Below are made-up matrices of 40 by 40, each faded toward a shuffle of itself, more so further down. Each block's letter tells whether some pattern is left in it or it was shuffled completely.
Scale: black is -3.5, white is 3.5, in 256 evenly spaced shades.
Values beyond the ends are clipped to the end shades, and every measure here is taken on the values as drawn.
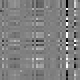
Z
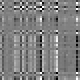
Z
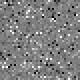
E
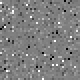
E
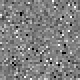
E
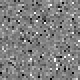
E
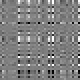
Z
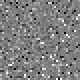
E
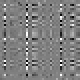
Z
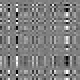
Z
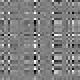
Z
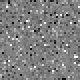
E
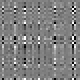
Z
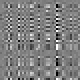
Z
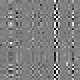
Z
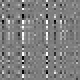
Z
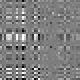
Z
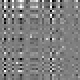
Z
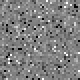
E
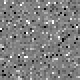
E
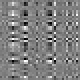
Z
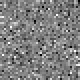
E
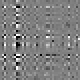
Z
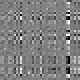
Z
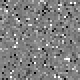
E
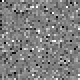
E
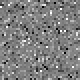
E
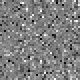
E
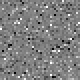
E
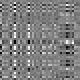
Z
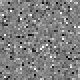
E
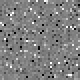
E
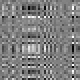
Z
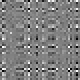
Z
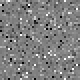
E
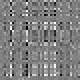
Z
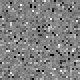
E
